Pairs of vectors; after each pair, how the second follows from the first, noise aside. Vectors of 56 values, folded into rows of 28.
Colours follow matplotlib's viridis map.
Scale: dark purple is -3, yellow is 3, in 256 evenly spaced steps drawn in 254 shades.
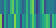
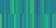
shrunk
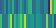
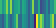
wrapped around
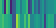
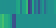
partly zeroed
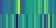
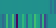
partly zeroed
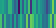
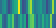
sign-scrambled
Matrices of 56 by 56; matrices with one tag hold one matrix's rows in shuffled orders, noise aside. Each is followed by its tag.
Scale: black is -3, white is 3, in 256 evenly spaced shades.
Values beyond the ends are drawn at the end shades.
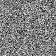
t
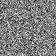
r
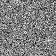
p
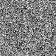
t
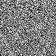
r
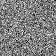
p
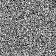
t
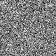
p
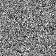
t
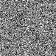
t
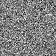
p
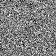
r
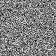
p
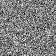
p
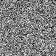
t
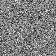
r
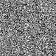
t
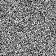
r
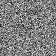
r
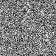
t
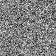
t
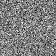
p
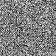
t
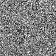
t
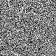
r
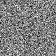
r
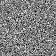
p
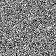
p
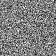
p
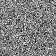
p
